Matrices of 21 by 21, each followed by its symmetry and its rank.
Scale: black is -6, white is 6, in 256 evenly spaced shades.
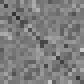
symmetric, full rank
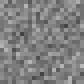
neither, full rank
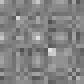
symmetric, rank three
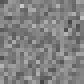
neither, full rank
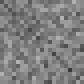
symmetric, full rank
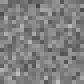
neither, full rank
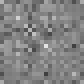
symmetric, rank three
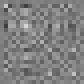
symmetric, rank three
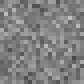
neither, full rank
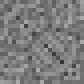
symmetric, full rank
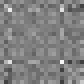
symmetric, rank three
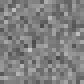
neither, full rank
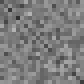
symmetric, full rank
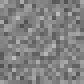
symmetric, full rank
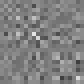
symmetric, rank three
